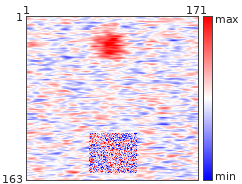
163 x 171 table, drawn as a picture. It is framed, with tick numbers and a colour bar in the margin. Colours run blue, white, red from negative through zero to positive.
A single bump stands in the top middle. In the bottom middle lies a patch that is rougher than the rest. The top middle is the ninth with the highest average. No overall slope runs across the table. A few values lie far out on both sides of the bulk.
